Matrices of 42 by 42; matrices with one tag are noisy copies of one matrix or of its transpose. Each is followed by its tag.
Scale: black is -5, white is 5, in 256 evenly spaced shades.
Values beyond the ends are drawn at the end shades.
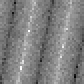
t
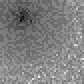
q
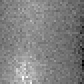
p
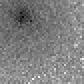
q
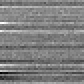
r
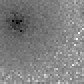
q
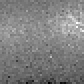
p
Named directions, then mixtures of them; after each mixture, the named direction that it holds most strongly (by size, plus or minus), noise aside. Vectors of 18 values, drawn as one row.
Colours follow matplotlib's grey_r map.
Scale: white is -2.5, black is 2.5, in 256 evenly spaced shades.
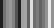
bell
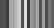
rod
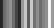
bell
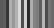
rod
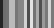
bell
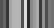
rod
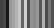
rod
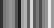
bell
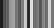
bell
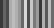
rod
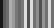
bell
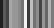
rod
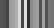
rod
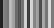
bell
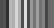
rod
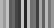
rod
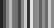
bell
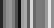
bell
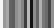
bell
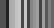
rod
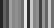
rod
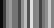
bell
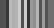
rod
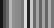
rod
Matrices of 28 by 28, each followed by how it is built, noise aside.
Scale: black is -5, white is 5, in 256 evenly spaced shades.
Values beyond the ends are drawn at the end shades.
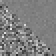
lower triangular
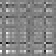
low rank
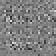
low rank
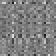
low rank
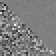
lower triangular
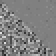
lower triangular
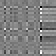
low rank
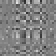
low rank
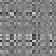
low rank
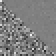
lower triangular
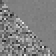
lower triangular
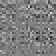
low rank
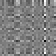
low rank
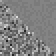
lower triangular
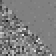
lower triangular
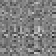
low rank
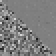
lower triangular
